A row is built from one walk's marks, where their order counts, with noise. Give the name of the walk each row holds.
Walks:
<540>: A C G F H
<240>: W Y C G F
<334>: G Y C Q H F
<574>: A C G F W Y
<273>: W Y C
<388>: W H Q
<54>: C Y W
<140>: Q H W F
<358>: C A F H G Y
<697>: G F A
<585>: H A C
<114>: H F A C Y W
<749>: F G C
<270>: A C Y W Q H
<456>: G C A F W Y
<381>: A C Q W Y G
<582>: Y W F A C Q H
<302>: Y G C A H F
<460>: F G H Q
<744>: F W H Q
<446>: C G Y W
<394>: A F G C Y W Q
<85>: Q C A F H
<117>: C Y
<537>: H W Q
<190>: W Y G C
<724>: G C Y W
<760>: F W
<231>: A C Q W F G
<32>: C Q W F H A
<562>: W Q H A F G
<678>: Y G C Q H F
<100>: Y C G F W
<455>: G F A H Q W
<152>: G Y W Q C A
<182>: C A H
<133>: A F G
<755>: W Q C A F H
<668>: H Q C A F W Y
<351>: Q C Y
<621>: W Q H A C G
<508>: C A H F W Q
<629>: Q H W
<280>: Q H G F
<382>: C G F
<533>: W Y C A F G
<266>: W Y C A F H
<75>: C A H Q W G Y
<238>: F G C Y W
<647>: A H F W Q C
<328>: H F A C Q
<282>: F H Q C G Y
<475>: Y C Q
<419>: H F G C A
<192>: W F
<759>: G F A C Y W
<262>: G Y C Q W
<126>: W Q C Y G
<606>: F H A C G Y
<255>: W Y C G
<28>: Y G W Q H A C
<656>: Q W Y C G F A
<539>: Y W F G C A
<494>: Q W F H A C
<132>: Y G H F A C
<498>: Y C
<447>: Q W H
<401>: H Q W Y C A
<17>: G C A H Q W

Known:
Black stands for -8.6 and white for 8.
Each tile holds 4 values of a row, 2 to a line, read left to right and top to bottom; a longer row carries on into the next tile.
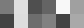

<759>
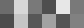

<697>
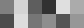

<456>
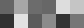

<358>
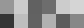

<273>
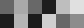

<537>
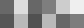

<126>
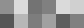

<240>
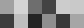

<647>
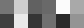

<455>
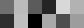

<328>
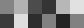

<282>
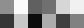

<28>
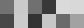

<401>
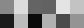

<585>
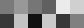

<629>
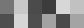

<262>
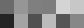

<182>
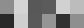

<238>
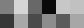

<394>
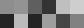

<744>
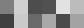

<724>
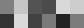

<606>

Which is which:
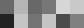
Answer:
<446>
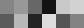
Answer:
<351>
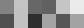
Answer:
<582>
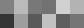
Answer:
<382>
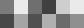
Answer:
<381>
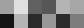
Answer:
<749>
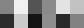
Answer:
<132>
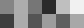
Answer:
<270>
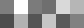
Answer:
<539>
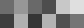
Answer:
<388>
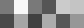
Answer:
<231>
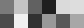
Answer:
<668>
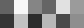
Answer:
<419>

